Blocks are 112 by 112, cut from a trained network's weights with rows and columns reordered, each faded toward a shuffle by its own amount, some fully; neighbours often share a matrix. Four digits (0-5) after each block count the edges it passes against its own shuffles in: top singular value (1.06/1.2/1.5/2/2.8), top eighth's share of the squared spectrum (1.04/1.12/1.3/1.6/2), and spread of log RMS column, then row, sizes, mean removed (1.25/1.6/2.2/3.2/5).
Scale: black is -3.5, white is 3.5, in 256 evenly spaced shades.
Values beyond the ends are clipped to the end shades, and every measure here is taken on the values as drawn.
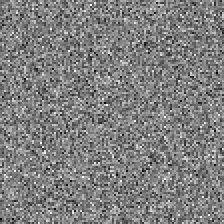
2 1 0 0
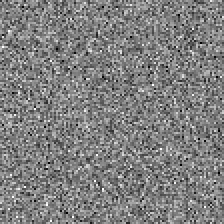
0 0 0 0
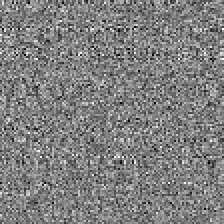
4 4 1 3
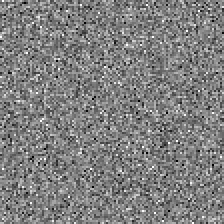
0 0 0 0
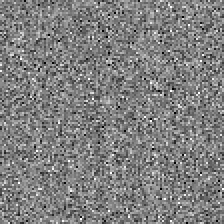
1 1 0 0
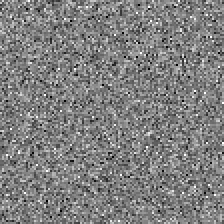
0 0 0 0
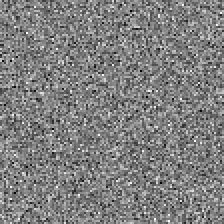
0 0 0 0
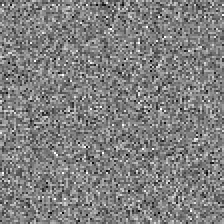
2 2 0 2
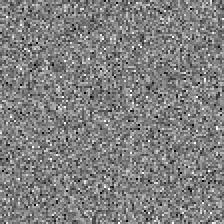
0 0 0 0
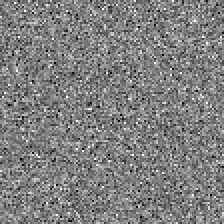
1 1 0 0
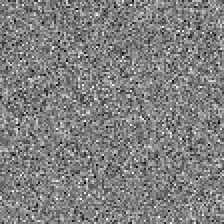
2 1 0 0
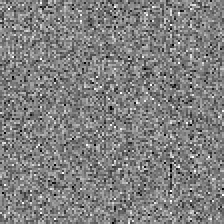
3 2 2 0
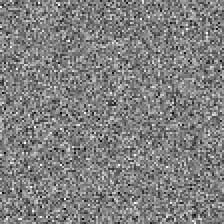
2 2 1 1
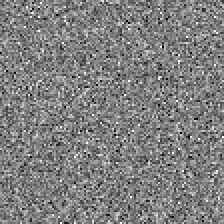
1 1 1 0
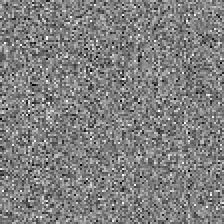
3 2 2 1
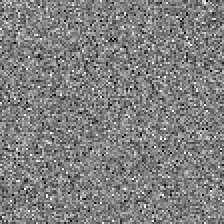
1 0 0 0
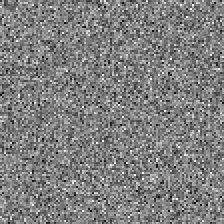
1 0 0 0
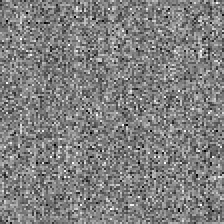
2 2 0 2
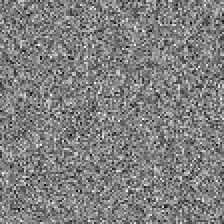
2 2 0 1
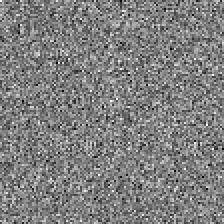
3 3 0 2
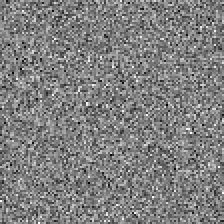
1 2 0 0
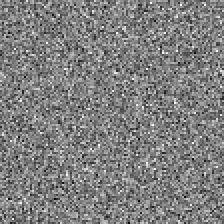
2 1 0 0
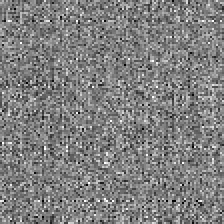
3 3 1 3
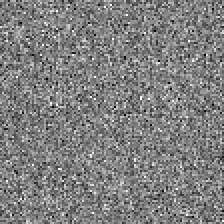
1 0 0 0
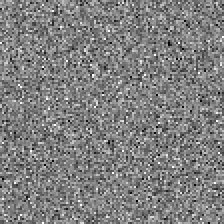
1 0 0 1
